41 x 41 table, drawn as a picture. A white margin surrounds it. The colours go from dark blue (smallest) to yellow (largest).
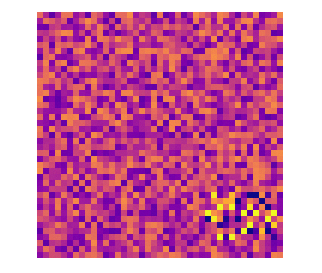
Grain: fine. Odd patch: rougher, in the bottom right. Histogram: bell-shaped. Odd rows or columns: none.
